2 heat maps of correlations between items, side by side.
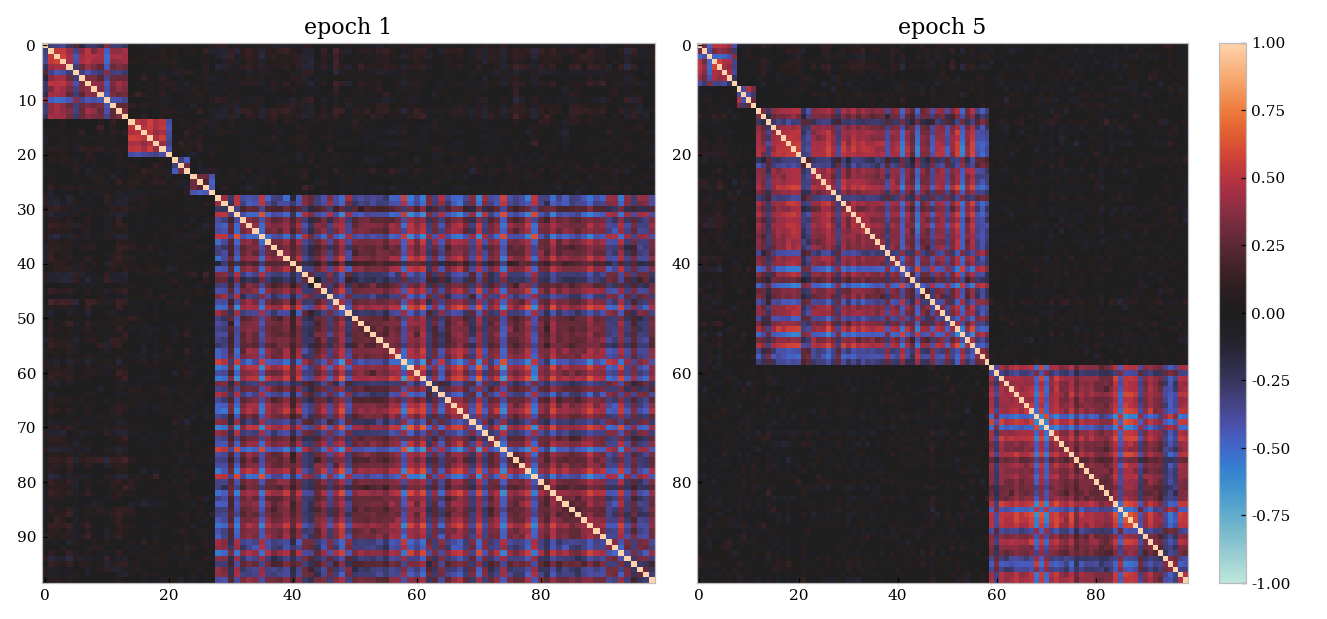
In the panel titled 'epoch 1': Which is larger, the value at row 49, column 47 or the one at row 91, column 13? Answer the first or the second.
the second
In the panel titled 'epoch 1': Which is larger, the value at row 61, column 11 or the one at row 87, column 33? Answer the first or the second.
the second
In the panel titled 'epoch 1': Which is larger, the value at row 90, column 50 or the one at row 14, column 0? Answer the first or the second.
the first
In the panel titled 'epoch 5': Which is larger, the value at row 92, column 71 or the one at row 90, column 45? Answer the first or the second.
the first
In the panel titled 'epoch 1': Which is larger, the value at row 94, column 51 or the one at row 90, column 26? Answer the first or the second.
the second
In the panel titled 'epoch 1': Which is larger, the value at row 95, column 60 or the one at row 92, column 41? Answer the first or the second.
the first
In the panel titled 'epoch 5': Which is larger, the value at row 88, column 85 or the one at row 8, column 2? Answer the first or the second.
the second
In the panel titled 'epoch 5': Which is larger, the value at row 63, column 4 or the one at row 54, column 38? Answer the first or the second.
the first
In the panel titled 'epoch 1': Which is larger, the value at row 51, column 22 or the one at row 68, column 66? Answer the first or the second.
the second
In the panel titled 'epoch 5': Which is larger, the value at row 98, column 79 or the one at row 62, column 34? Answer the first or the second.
the first
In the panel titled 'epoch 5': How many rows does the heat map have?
99
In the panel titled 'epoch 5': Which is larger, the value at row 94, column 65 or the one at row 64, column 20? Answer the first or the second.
the second
